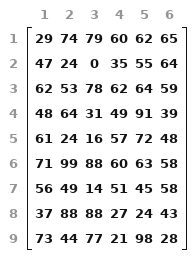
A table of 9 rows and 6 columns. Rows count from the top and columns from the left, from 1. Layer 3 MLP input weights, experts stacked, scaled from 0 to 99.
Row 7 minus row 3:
-6 -4 -64 -11 -19 -1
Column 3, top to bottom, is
79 0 78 31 16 88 14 88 77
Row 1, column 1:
29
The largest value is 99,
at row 6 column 2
